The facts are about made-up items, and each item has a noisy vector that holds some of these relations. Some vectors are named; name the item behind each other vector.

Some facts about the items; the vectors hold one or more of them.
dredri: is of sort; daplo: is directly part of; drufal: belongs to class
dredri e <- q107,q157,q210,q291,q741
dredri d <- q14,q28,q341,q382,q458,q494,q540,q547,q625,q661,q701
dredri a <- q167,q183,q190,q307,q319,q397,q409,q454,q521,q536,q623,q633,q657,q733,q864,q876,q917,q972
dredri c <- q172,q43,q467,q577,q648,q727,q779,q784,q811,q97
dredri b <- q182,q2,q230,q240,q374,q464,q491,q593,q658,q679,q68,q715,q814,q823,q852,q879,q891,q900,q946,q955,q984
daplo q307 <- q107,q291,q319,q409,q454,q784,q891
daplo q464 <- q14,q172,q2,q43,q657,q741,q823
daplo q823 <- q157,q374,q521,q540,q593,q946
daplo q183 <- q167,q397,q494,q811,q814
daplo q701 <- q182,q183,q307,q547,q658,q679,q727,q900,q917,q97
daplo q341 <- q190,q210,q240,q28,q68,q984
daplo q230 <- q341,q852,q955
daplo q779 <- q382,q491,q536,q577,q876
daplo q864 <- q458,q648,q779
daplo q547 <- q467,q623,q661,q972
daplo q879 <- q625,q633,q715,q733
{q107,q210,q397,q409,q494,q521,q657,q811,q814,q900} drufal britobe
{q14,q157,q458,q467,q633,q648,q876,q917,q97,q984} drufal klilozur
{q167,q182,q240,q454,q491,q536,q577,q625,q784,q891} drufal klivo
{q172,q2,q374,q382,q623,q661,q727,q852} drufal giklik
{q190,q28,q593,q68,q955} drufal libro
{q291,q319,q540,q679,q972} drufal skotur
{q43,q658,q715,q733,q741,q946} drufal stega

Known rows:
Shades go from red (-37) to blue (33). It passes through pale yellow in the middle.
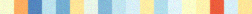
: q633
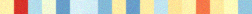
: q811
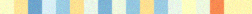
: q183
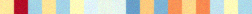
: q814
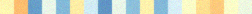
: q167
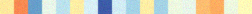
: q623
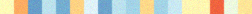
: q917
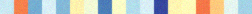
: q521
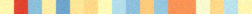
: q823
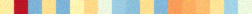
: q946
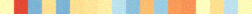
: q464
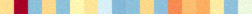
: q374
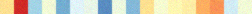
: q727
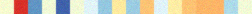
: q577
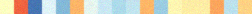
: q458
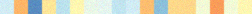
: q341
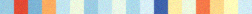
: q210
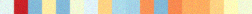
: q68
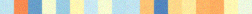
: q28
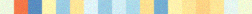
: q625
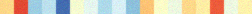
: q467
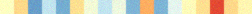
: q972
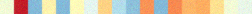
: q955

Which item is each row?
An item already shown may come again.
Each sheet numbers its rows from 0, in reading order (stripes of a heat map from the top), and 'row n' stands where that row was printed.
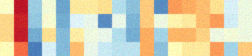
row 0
q593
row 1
q727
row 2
q182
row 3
q458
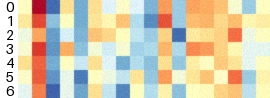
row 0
q491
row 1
q679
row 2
q540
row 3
q240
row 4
q661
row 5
q779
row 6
q536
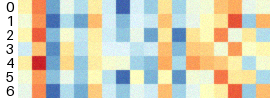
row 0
q623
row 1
q876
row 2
q494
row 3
q341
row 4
q715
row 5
q397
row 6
q876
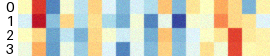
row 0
q382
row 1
q107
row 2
q972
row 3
q307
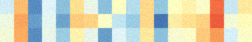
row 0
q864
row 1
q540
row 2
q733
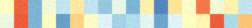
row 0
q494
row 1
q157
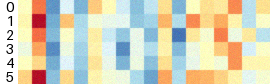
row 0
q14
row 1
q852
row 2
q494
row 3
q733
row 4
q183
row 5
q658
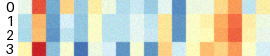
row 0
q741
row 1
q190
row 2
q190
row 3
q784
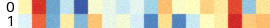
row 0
q648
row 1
q291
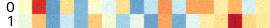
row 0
q984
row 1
q319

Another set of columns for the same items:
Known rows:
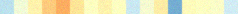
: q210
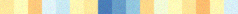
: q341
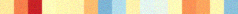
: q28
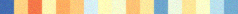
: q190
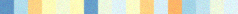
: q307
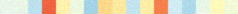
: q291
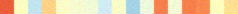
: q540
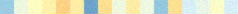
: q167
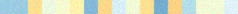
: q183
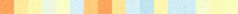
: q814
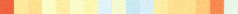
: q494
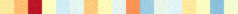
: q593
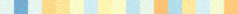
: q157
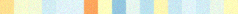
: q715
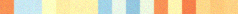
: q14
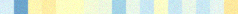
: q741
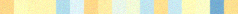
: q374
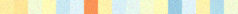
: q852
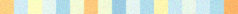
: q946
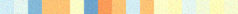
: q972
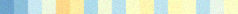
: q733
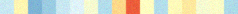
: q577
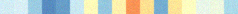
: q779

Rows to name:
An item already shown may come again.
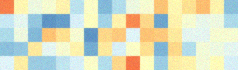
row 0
q382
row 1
q779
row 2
q319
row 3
q183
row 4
q577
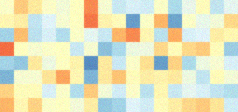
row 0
q240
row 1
q984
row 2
q784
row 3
q382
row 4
q183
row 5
q409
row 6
q491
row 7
q625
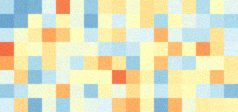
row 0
q876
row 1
q864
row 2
q107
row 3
q661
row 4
q679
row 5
q811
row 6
q536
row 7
q727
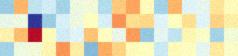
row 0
q784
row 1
q648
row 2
q593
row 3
q397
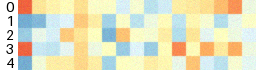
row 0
q494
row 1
q733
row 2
q623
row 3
q458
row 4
q454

